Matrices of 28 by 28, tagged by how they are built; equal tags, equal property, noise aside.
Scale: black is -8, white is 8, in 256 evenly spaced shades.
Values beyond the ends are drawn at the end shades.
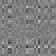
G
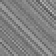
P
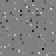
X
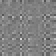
G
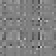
G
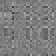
G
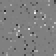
X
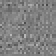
G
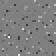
X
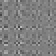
G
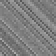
P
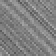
P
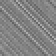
P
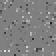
X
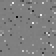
X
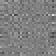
G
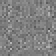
G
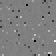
X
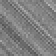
P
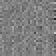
G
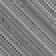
P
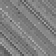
P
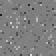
X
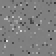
X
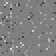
X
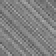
P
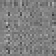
G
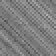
P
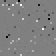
X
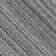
P
